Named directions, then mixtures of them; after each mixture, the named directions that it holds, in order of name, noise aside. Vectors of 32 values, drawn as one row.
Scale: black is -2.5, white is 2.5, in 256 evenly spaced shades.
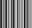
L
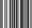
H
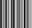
L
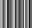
H, L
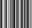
H, L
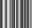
H, L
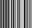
H, L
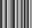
H, L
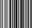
H, L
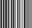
H, L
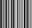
L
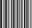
L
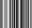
H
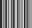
L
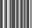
H, L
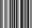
H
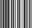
H, L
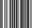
H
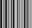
L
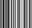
H, L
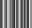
H, L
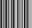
L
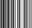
H, L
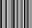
H, L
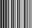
H, L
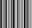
L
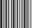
L
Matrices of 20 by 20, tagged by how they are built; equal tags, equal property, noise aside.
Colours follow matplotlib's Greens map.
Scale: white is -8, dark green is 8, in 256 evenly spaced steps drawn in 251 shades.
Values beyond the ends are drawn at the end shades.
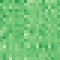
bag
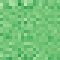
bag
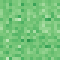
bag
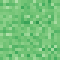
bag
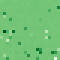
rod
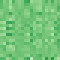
bag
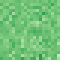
bag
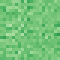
bag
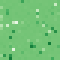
rod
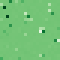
rod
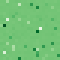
rod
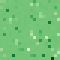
rod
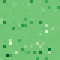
rod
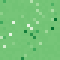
rod
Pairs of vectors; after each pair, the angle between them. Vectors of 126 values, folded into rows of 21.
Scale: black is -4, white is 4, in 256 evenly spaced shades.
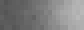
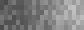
nearly parallel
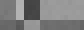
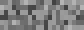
orthogonal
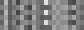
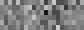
partly opposed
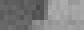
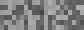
orthogonal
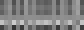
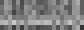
nearly parallel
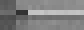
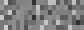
orthogonal
